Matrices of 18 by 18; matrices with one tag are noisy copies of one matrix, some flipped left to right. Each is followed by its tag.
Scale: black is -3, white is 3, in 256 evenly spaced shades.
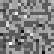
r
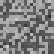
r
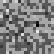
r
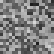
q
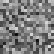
r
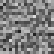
r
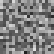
r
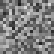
q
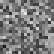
q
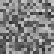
r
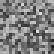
r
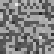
r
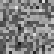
r
